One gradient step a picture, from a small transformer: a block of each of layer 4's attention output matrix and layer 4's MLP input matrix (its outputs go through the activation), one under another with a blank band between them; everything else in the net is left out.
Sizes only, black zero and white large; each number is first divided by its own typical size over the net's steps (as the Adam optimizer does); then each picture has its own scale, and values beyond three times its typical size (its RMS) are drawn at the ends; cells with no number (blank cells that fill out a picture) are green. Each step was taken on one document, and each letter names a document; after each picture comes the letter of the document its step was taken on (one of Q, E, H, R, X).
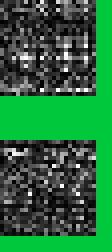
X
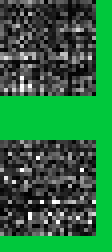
X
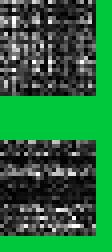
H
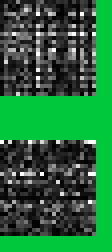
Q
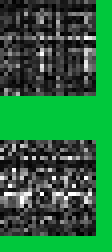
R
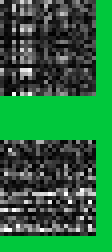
X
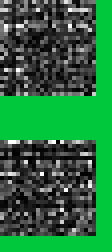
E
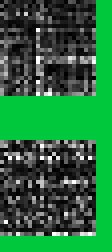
E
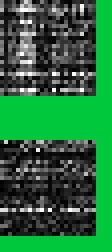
X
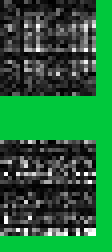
Q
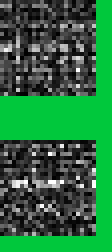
E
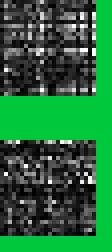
Q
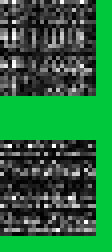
H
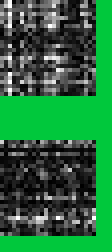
H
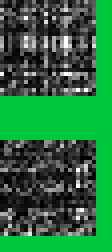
E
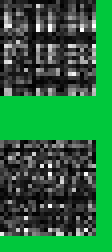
Q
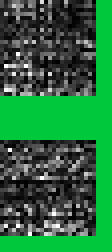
X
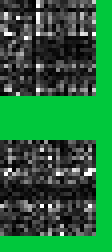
Q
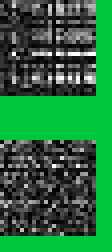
R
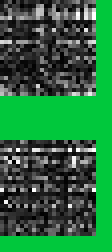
R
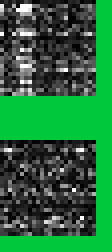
X
